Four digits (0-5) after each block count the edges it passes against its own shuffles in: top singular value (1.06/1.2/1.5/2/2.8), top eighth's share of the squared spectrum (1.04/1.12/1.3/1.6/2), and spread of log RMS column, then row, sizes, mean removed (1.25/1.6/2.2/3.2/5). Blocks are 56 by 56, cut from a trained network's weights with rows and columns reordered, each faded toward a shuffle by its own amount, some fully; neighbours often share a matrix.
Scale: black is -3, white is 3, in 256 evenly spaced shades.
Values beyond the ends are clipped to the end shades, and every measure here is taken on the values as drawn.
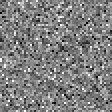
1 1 0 0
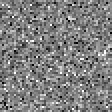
0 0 0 0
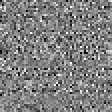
3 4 2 3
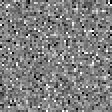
0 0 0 0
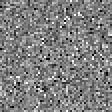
0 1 0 0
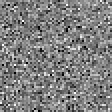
2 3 1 1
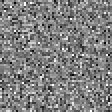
2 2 0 0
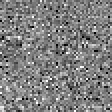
2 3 0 2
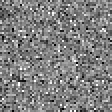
2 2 0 1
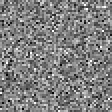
0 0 0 0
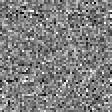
3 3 1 2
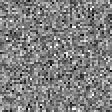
2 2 0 0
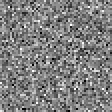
0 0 0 0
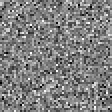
0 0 0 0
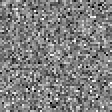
1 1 0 0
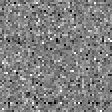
2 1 0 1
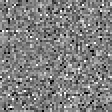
2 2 0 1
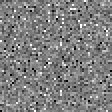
0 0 0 0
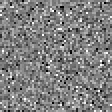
1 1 0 0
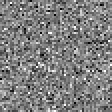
2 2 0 1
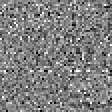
2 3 0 2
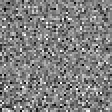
2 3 0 2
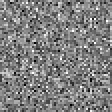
2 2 0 1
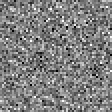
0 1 0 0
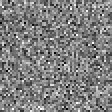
2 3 0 1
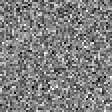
1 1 0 0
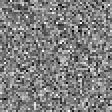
2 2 1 0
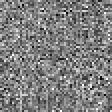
3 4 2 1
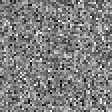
2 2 1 0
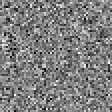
2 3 1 1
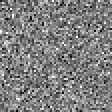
1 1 0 0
